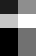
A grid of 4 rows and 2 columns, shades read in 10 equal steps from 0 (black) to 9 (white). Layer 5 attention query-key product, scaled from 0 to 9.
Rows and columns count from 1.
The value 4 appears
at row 3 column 2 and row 4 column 2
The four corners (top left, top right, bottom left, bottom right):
1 5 0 4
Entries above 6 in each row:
0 2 0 0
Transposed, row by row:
1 7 0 0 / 5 9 4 4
